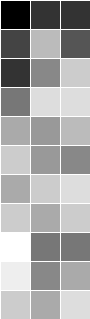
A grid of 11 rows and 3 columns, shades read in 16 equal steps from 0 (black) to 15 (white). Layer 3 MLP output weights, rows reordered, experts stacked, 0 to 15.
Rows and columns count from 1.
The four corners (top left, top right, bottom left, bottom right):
0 3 12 13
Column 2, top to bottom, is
3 11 8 13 9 9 12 10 7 8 10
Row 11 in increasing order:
10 12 13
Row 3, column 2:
8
